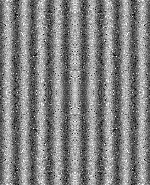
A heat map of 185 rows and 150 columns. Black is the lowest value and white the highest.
Mirror symmetry: left to right and top to bottom. Stripes: upright, repeating 9 times. Histogram: bell-shaped. Odd rows or columns: none.
